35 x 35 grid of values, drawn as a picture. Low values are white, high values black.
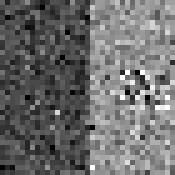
The middle right is the roughest part. The left part is higher, up to a seam about 50% of the way across. An odd patch, rougher than its surroundings, sits in the middle right.
